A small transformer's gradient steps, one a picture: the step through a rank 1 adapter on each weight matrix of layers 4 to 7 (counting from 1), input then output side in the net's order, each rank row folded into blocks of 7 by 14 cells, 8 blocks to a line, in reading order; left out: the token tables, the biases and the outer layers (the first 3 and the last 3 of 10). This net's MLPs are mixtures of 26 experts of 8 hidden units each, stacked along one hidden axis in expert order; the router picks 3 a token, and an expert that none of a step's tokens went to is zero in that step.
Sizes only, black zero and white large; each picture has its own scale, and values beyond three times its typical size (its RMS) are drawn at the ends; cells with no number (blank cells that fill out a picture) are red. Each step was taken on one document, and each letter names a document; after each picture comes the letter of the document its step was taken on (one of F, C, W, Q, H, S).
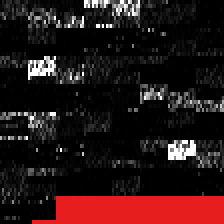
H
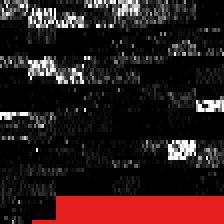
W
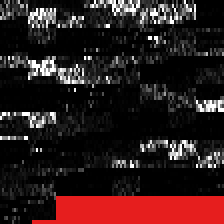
W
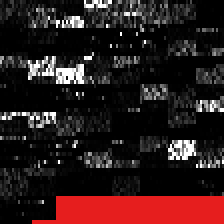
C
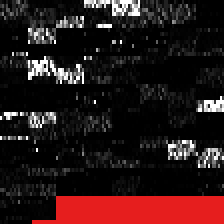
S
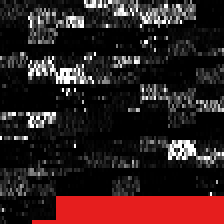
C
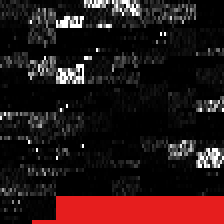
S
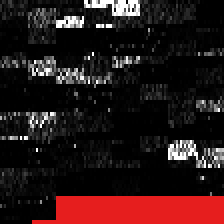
H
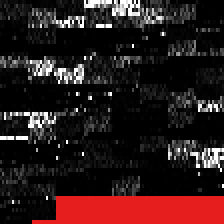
H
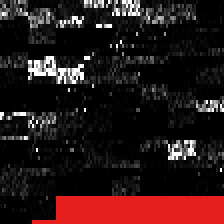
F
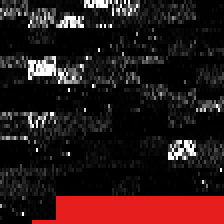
F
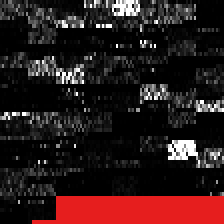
C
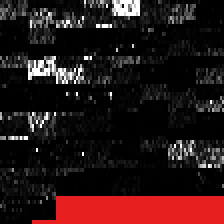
H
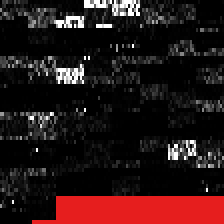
F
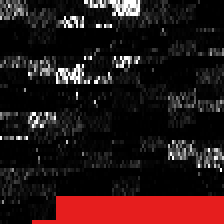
H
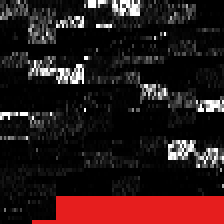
S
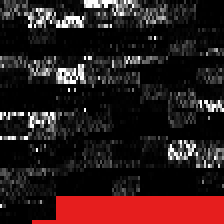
F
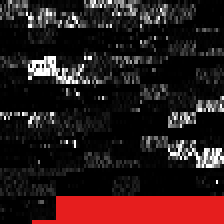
C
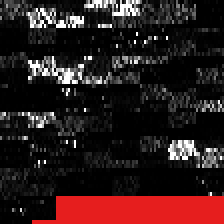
C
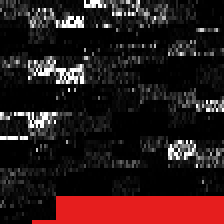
F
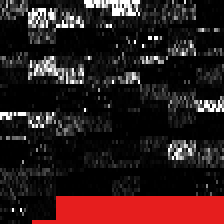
F
